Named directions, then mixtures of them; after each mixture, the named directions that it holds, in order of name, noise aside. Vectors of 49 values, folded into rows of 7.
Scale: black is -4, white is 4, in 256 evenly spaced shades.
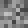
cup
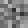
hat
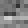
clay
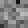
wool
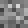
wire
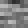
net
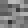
hat, net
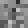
hat, wool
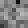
wool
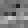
clay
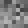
clay, cup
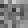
hat, net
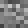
net, wire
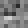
clay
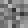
hat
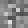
cup, hat, net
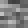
net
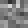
net, wire, wool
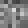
hat, net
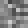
clay, hat, net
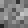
wire, wool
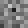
hat, wire, wool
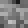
net, wool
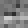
clay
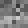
clay, cup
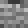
net, wire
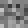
wire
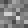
cup, wire
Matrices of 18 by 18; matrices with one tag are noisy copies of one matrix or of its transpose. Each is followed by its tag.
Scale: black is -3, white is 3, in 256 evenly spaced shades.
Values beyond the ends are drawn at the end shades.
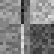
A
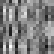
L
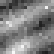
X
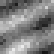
X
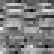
L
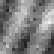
X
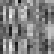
L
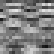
L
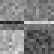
A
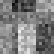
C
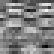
L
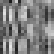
L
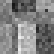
C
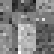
C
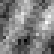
X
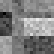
C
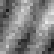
X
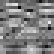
L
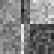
A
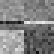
A
